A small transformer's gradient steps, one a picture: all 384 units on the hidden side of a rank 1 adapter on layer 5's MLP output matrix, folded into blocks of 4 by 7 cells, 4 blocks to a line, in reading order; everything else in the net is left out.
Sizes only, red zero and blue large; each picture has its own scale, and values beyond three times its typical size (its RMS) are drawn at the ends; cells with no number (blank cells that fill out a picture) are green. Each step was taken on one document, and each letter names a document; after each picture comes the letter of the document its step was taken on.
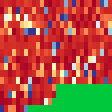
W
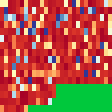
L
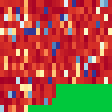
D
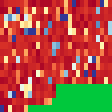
W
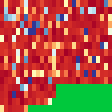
L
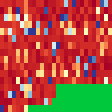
D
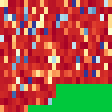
L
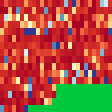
W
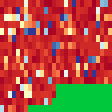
D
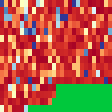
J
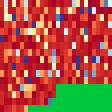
L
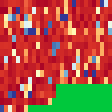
W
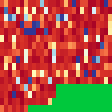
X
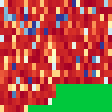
L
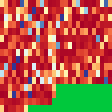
X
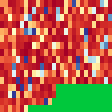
J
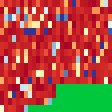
J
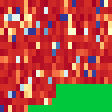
D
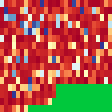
X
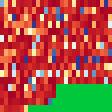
X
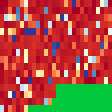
D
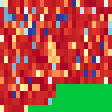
X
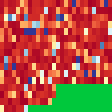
J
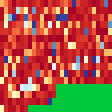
X
